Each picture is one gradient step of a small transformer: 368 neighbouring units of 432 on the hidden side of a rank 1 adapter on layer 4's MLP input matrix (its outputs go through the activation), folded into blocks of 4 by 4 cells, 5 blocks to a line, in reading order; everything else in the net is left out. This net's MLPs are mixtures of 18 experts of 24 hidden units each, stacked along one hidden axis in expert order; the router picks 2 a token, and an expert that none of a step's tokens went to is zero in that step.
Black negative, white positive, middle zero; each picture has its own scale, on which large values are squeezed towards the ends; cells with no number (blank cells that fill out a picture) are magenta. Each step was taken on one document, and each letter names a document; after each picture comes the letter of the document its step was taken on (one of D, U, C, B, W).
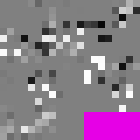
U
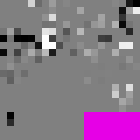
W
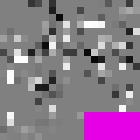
U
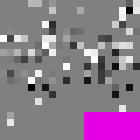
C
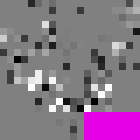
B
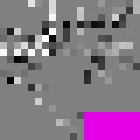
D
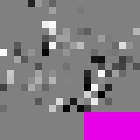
B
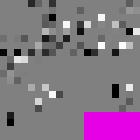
W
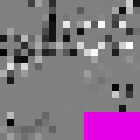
W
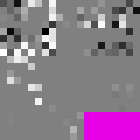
D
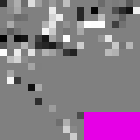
D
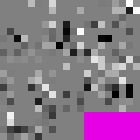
U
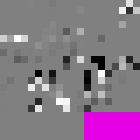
C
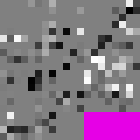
C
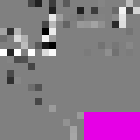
D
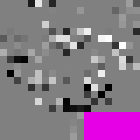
B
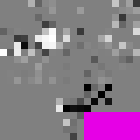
B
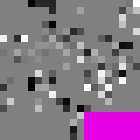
C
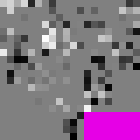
B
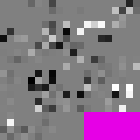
U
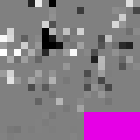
U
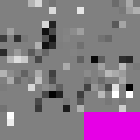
U
